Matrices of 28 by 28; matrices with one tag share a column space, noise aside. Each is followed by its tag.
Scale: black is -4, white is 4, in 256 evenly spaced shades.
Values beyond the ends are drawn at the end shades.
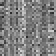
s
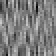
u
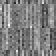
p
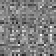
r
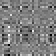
r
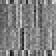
p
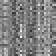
s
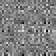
r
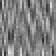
u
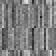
p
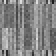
p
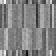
p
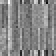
p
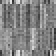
p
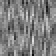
u
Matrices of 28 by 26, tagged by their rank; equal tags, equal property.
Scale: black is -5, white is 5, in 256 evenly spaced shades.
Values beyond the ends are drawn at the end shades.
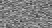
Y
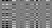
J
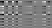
J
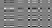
J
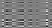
J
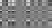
J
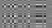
J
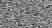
Y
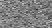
Y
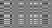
J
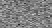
Y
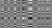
J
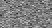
Y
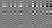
J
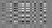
J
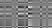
J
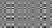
J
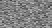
Y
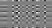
J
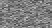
Y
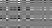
J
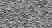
Y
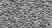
Y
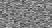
Y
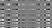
J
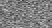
Y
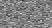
Y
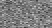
Y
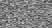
Y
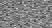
Y
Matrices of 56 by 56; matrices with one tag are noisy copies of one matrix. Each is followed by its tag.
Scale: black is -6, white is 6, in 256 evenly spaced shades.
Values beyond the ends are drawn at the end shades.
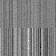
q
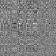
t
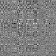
t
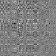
t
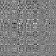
t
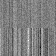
q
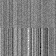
q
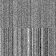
q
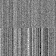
q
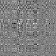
t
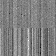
q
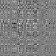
t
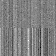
q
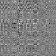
t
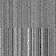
q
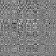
t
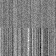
q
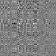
t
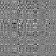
t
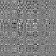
t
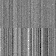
q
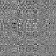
t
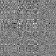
t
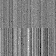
q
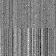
q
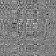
t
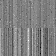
q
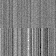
q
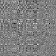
t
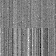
q
